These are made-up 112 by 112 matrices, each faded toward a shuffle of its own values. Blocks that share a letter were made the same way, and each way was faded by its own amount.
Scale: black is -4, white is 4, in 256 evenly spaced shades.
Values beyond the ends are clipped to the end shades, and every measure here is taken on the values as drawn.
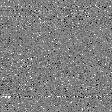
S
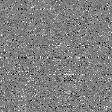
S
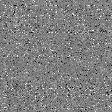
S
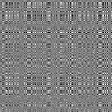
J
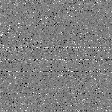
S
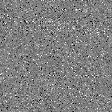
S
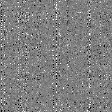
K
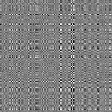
J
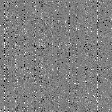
K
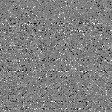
S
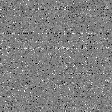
S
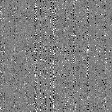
K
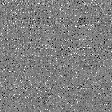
S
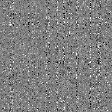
K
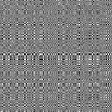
J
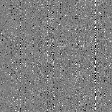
K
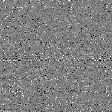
S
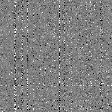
K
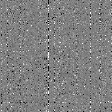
K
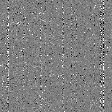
K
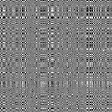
J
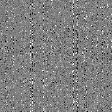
K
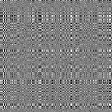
J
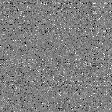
S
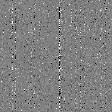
K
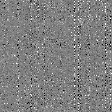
K
